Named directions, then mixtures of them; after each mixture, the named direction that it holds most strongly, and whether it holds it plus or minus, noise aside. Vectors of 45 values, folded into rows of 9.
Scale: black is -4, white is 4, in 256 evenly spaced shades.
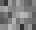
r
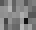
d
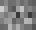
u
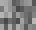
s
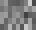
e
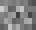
u, plus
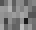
d, plus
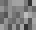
e, minus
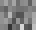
r, minus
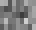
d, minus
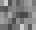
r, minus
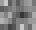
r, minus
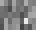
d, minus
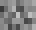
u, minus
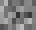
u, plus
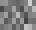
e, plus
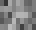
r, plus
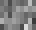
e, plus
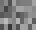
s, minus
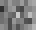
u, minus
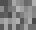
s, minus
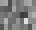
d, minus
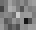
u, minus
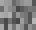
s, plus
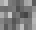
r, minus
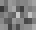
u, minus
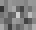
u, minus
